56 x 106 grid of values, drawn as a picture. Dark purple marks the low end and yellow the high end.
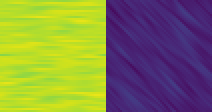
It is made of 1 by 2 panels. Panel 1,1: very high, streaked across, faint in contrast. Panel 1,2: very low, slanting down to the right, faint in contrast.
